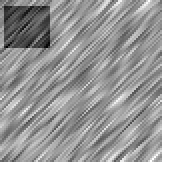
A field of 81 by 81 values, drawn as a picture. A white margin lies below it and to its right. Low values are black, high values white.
Ninth with the lowest average: top left. Average level on the scale: 60%. Odd patch: lower, in the top left. Grain: diagonal, up to the right.
